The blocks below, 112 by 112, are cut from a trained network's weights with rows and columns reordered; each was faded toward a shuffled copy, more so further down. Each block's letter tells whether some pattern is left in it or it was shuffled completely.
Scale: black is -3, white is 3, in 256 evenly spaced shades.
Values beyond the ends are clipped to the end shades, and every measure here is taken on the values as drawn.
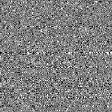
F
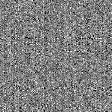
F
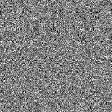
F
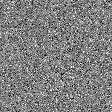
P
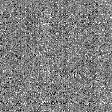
F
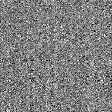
F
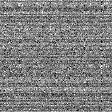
F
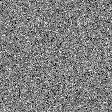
P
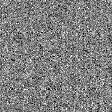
F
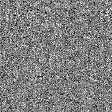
F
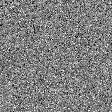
P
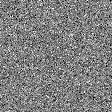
P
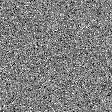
P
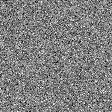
P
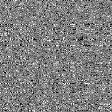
F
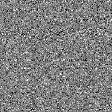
F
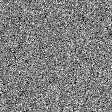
P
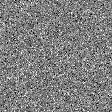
P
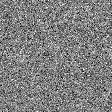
P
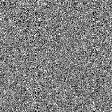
F
